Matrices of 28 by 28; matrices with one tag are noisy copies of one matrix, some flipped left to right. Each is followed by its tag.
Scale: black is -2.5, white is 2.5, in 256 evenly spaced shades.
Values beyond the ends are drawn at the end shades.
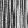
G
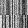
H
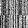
H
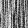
G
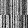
H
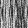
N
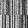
H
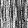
N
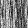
N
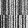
H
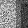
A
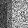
A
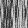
N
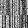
H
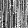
G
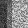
A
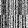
H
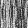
N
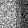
A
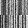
H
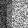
A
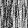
N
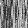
N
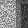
A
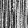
G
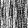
N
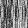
N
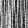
G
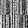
H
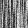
G
